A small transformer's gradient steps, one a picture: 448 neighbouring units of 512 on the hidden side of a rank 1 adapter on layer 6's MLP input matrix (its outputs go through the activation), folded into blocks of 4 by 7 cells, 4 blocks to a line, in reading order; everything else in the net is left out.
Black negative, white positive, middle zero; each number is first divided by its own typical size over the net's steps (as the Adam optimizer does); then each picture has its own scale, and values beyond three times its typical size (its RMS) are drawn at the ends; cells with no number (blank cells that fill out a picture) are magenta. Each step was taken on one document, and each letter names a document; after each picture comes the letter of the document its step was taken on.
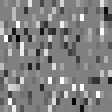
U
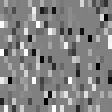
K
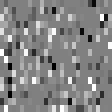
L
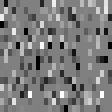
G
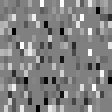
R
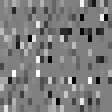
R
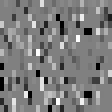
U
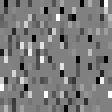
G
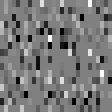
R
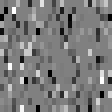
L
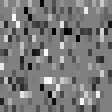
U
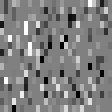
G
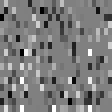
L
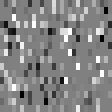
U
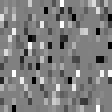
G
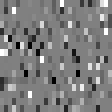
G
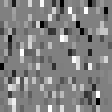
U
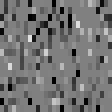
L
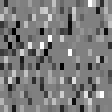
L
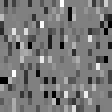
G
